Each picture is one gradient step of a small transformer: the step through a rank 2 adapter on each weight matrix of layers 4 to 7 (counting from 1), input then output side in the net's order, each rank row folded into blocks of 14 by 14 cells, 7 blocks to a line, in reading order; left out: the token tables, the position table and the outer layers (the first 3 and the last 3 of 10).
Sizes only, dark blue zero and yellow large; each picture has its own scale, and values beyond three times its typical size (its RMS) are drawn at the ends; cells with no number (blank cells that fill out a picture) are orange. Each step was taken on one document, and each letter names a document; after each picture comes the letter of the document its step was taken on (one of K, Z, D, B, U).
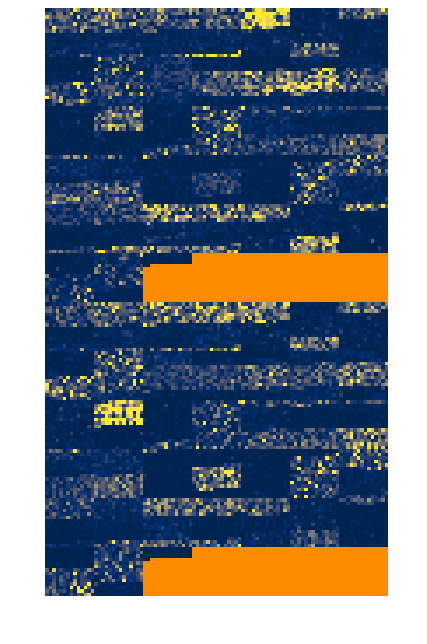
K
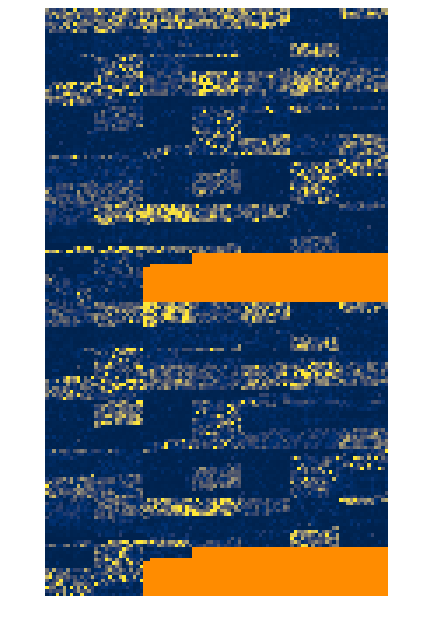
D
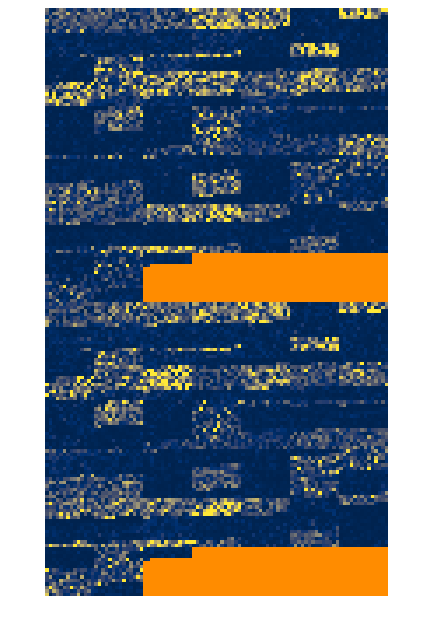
K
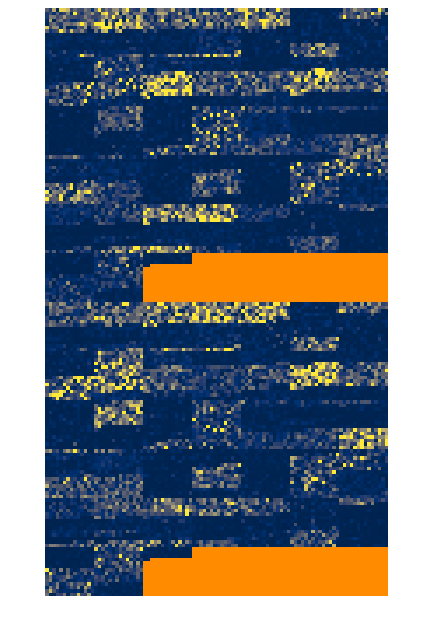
K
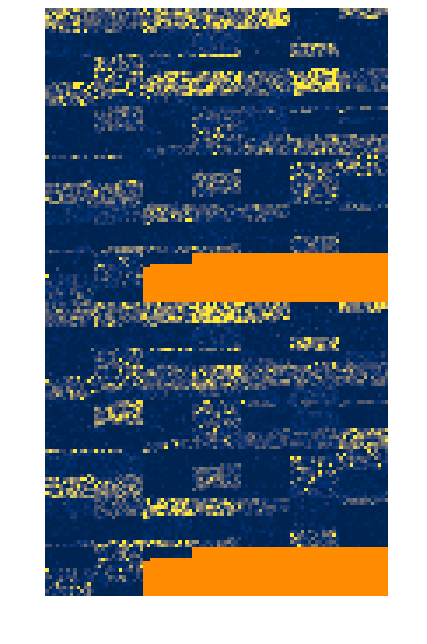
K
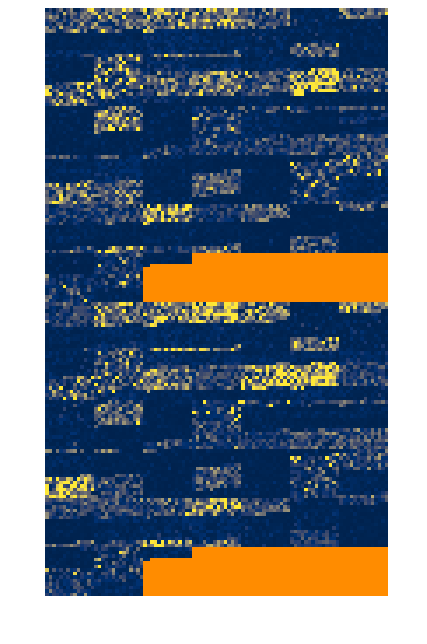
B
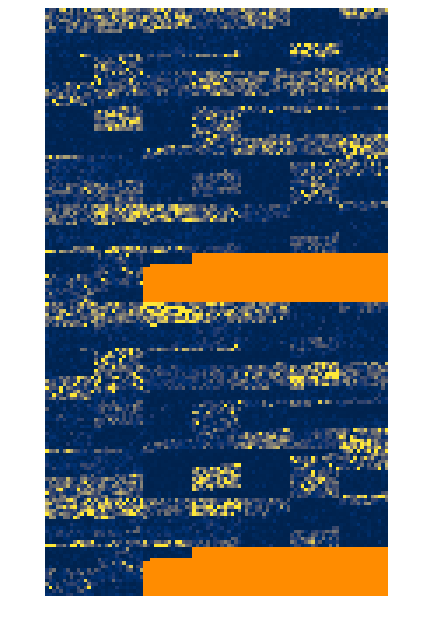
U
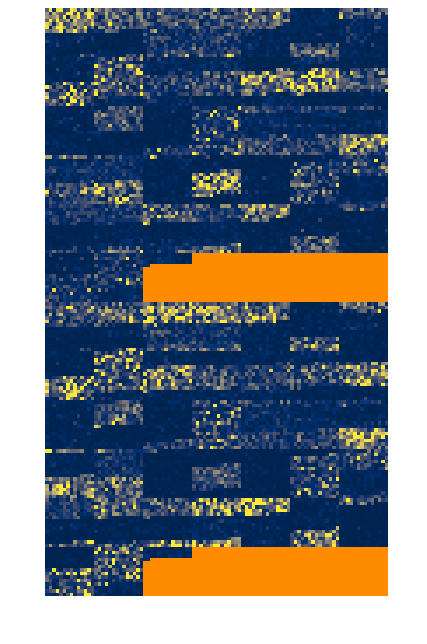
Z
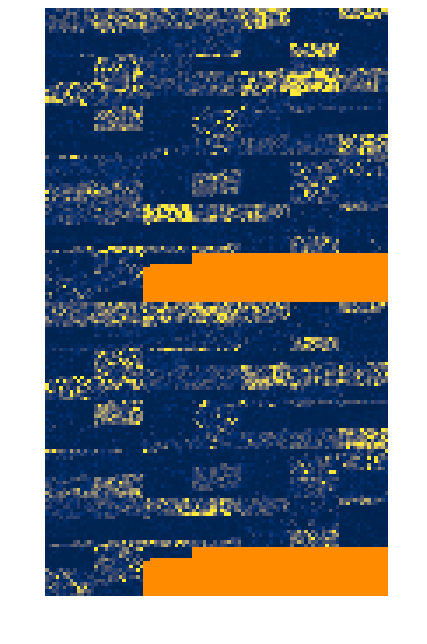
D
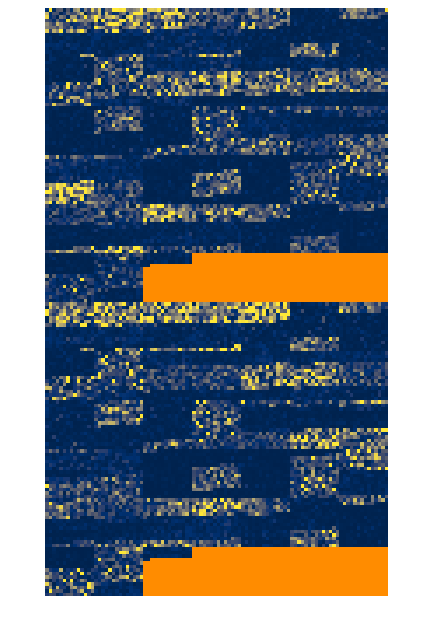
U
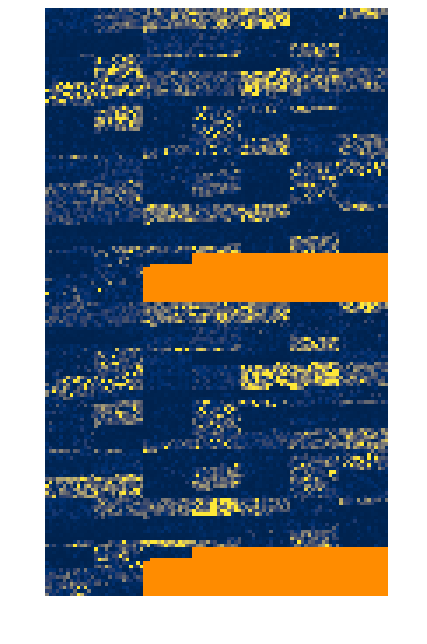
D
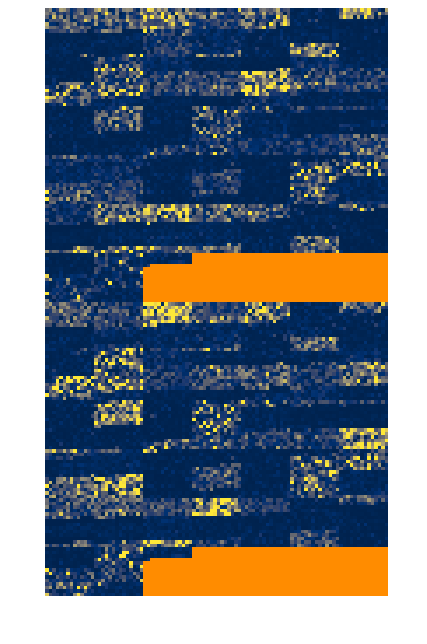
D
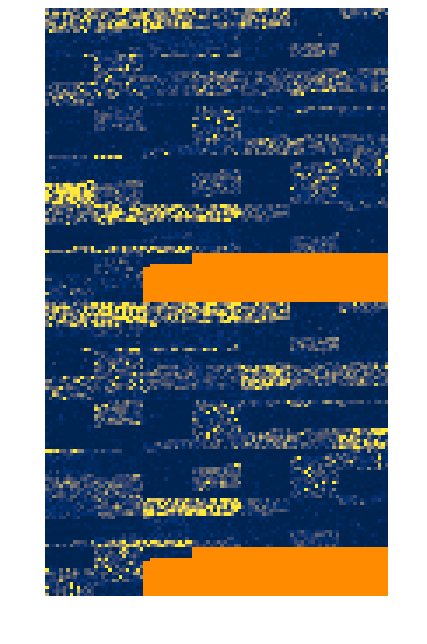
B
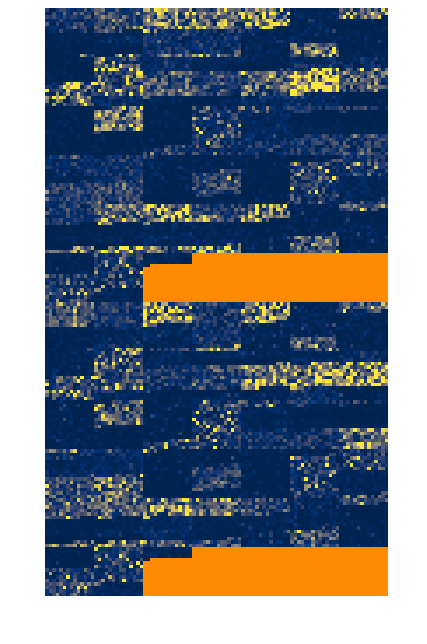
D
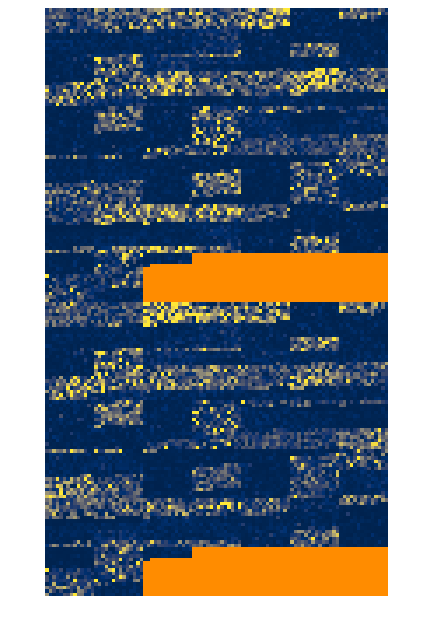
K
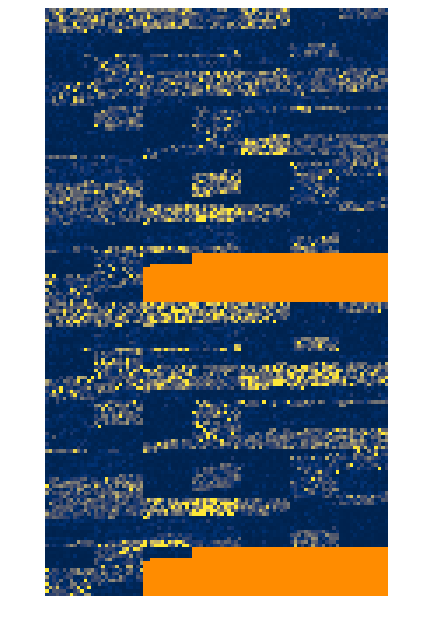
U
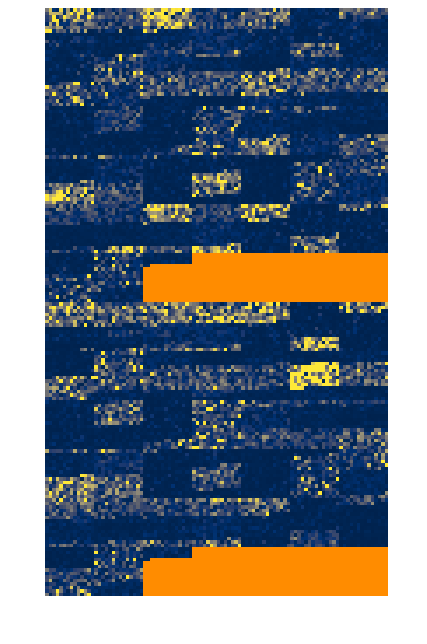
Z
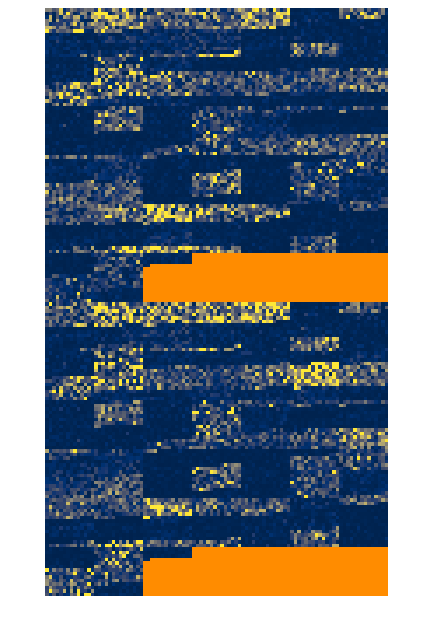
K
